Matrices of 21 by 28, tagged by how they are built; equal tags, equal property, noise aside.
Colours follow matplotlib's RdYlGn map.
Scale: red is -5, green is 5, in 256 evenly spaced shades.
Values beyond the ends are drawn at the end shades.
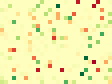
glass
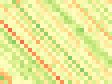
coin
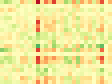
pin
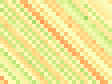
coin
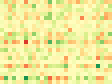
pin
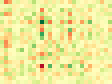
pin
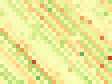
coin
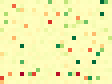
glass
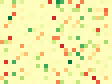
glass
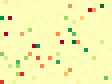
glass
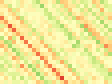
coin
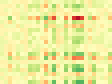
pin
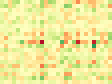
pin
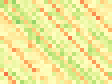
coin
